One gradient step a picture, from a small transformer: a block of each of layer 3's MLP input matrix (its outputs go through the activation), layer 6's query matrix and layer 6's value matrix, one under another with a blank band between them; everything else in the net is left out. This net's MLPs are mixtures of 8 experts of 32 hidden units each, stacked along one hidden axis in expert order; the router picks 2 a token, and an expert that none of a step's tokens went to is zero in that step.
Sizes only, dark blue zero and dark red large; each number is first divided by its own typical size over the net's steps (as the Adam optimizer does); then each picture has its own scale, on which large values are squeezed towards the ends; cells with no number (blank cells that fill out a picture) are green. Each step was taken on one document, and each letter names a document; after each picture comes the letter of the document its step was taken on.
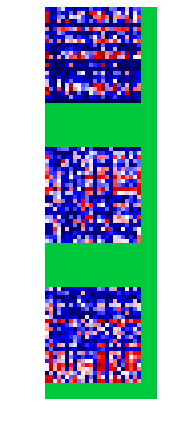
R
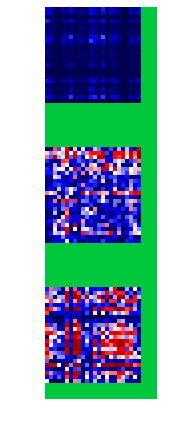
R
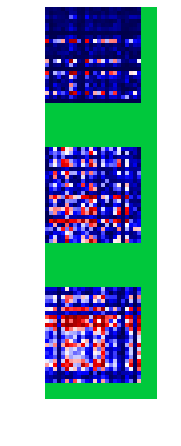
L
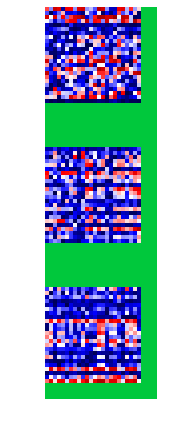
R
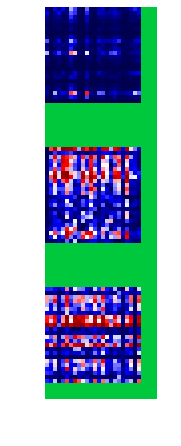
L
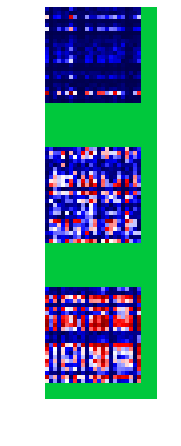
L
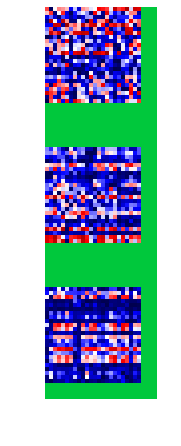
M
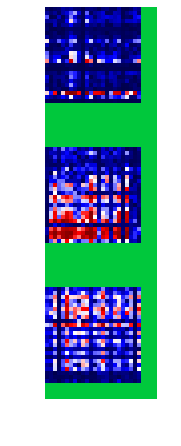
L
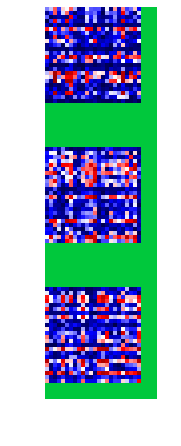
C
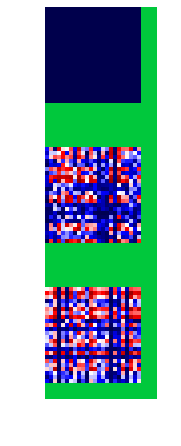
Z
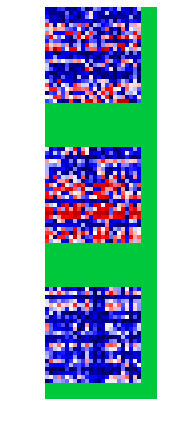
M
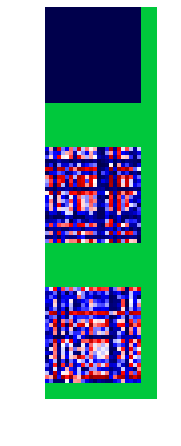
Z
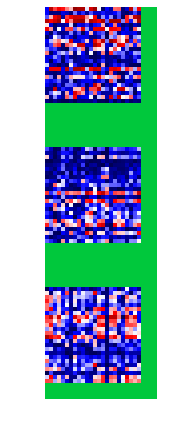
R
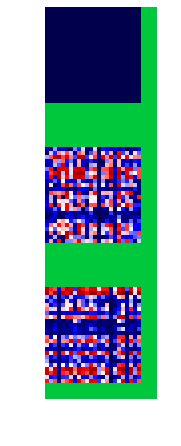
Z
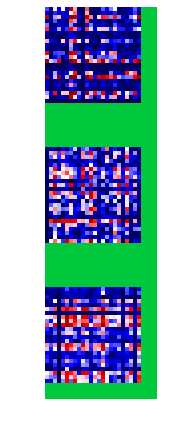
L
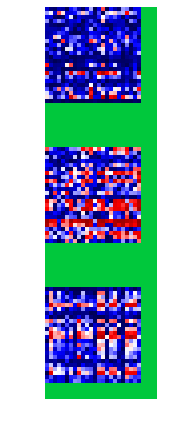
R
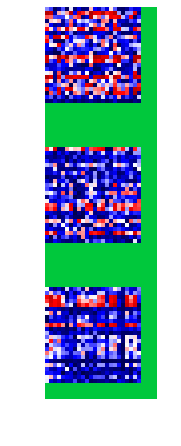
R
